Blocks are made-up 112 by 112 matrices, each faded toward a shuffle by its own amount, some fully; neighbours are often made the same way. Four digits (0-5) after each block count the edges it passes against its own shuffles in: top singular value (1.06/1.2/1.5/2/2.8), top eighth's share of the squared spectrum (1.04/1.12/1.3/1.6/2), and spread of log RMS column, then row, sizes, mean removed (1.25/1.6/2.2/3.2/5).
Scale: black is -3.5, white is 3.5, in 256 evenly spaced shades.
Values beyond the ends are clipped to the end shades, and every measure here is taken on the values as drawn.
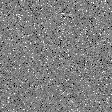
1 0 0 0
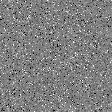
3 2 1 0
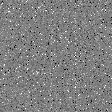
2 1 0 0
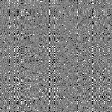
5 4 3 3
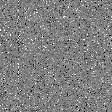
3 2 1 0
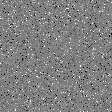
0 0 0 0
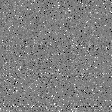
3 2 0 1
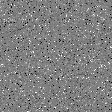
2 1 0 0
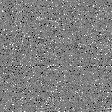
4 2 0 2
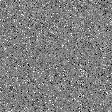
2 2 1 0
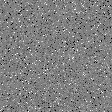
1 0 0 0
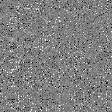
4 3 2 2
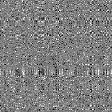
5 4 3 3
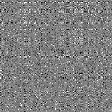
5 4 3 3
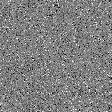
3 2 0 0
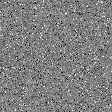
0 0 0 0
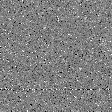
2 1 0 1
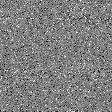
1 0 0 1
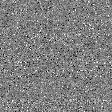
0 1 0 2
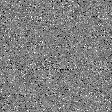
1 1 0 2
